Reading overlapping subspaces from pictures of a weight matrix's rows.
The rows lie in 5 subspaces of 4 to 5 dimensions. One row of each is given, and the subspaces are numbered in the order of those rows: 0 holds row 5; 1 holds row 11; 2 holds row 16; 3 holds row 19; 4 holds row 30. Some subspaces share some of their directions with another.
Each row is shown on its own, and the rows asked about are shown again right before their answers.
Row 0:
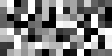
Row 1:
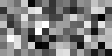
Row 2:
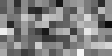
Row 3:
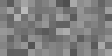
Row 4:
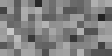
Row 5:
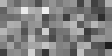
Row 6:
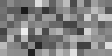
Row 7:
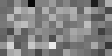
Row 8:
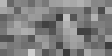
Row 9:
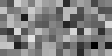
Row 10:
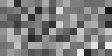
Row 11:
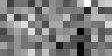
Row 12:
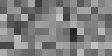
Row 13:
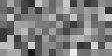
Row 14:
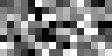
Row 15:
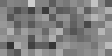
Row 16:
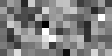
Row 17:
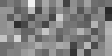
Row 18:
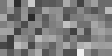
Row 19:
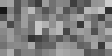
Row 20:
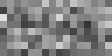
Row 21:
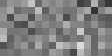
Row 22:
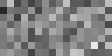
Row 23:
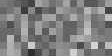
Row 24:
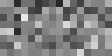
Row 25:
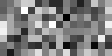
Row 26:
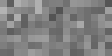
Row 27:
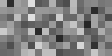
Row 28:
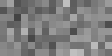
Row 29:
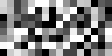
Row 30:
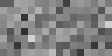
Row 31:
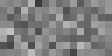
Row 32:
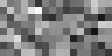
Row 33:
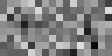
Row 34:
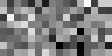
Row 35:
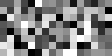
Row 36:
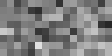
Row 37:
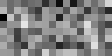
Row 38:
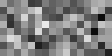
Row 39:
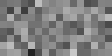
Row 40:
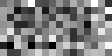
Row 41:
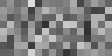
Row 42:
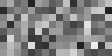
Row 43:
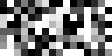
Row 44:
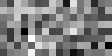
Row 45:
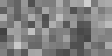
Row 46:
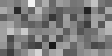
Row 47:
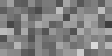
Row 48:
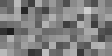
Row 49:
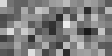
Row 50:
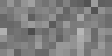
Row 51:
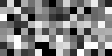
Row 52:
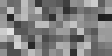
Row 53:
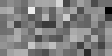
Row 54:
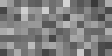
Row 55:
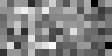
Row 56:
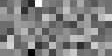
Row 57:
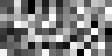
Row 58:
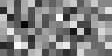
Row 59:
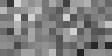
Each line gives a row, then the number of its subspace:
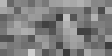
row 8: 4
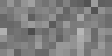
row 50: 1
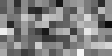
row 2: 2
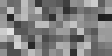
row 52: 2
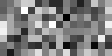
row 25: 4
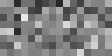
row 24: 1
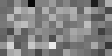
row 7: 0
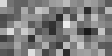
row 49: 4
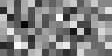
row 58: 1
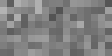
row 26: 3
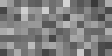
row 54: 0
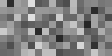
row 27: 3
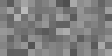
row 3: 2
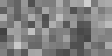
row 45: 1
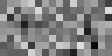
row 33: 1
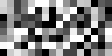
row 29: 4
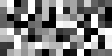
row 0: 4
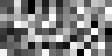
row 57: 4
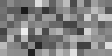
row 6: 0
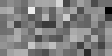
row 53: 4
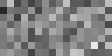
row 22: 3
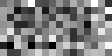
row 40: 0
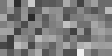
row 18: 3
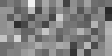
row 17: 4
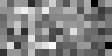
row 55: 0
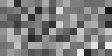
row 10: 4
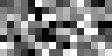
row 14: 2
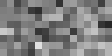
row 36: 2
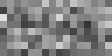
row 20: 1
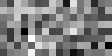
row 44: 0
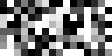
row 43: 4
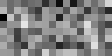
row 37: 1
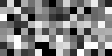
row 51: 3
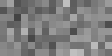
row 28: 0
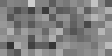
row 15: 0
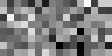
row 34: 1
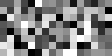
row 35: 1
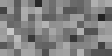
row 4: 3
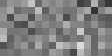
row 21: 1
